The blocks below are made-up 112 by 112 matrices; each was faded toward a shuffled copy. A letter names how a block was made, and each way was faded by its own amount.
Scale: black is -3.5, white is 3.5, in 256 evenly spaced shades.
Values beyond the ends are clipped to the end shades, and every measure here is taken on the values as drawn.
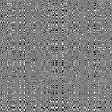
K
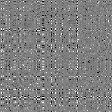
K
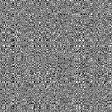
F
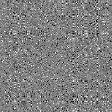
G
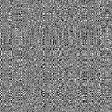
F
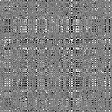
K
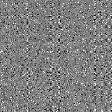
G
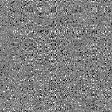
G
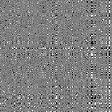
K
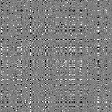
K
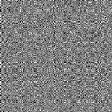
F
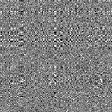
F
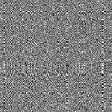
F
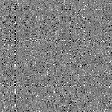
G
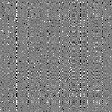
K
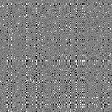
K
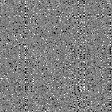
G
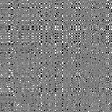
K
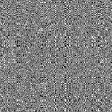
F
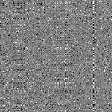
G
